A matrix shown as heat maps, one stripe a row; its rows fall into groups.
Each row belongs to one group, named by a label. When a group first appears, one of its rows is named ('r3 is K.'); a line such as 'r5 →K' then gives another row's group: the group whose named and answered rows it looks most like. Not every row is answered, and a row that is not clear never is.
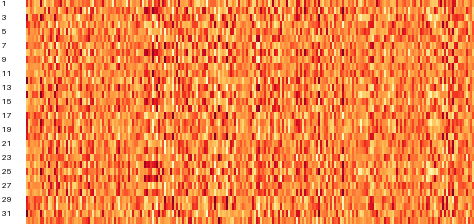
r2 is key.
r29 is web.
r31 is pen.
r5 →key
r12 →pen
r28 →key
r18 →pen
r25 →pen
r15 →key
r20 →web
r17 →web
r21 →key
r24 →key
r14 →pen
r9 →web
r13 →key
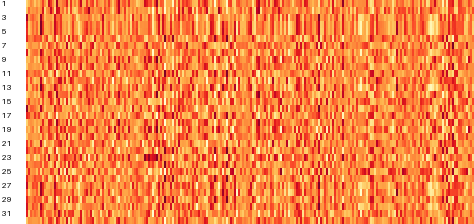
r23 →key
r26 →web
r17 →web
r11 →web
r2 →key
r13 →pen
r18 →key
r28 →pen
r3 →pen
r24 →web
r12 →pen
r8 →pen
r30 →pen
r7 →key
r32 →key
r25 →key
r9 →key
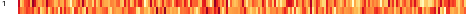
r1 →pen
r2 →web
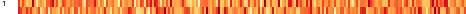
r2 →web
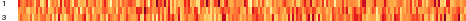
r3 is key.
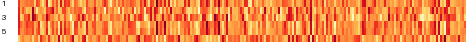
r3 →pen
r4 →web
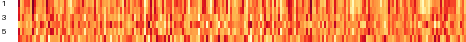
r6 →web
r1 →pen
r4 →key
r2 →pen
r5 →pen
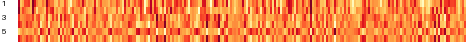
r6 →web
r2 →pen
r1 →pen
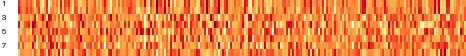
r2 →web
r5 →key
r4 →pen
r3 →key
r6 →key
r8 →key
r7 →pen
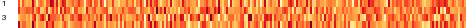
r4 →pen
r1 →pen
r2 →web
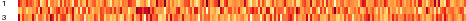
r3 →pen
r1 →web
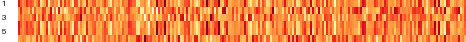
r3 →key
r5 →web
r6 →key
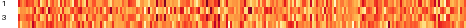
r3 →web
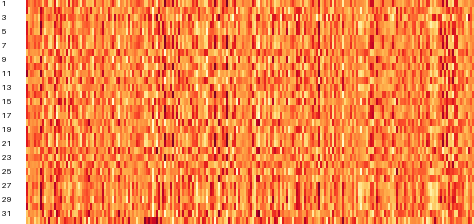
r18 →key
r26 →key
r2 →pen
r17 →web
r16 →web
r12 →key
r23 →web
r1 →web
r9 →pen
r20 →web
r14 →web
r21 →web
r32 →key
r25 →pen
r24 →key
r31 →key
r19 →pen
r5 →pen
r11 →pen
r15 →pen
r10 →web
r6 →web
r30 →pen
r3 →key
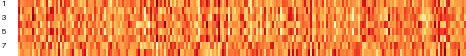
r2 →pen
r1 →web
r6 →web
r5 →pen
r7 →key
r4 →web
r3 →pen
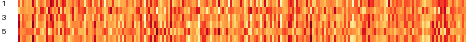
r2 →key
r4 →pen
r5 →web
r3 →pen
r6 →pen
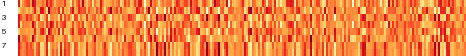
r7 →web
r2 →key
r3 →web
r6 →pen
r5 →key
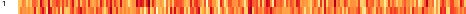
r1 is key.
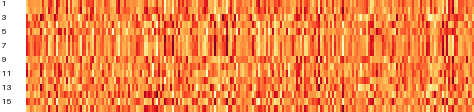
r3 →pen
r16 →key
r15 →web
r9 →key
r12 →key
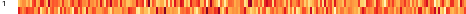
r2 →web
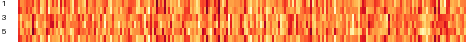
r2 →web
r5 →pen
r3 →pen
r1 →web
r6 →web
